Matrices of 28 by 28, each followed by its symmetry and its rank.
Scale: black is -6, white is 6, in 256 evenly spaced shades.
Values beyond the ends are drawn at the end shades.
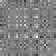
symmetric, rank three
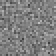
antisymmetric, full rank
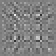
symmetric, rank three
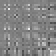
symmetric, rank three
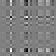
neither, rank one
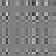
neither, rank one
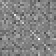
symmetric, rank five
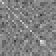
symmetric, rank five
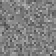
antisymmetric, full rank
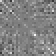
symmetric, rank five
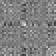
symmetric, rank three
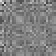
symmetric, rank three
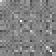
symmetric, rank five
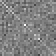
symmetric, rank five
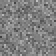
antisymmetric, full rank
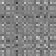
symmetric, rank three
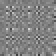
symmetric, rank three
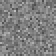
antisymmetric, full rank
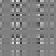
neither, rank one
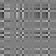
neither, rank one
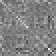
symmetric, rank five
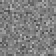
antisymmetric, full rank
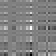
neither, rank one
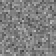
antisymmetric, full rank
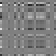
neither, rank one
